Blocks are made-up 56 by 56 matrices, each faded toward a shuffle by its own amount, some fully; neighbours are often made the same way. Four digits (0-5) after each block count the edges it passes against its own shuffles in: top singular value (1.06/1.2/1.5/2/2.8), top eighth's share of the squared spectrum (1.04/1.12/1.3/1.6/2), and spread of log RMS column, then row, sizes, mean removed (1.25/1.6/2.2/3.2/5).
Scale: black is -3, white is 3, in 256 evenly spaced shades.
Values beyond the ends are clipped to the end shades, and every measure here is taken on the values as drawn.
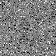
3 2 0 1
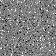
1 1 0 0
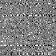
4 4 1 2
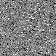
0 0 0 0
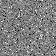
0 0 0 0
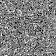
2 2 0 0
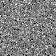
2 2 0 1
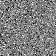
1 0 0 0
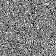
2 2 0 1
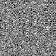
3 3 2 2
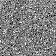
2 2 0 0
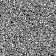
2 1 0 0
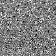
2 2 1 0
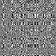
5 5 3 3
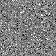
3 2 1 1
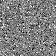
0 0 0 0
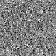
3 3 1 1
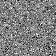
0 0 0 0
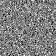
0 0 0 0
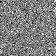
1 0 0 0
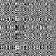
5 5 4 3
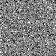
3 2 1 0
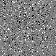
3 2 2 0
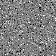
1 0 1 0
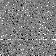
2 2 0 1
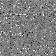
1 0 0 1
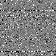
2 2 0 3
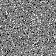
0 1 0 0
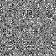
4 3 2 1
